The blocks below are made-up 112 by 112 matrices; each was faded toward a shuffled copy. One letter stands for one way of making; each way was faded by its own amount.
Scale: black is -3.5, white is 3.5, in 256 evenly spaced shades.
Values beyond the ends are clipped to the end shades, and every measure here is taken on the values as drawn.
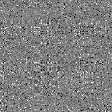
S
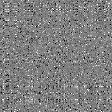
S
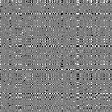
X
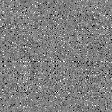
S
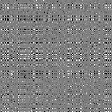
X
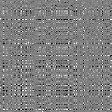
X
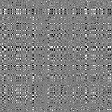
X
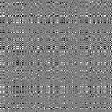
X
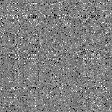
S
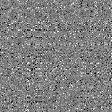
S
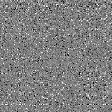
S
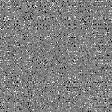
S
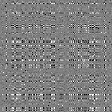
X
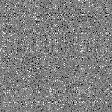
S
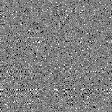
S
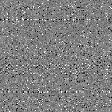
S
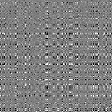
X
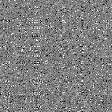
S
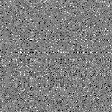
S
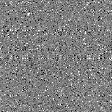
S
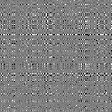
X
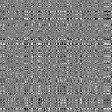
X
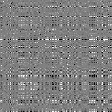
X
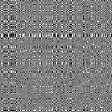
X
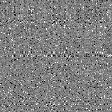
S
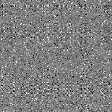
S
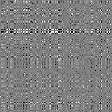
X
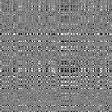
X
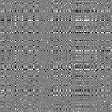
X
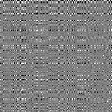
X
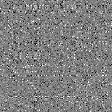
S
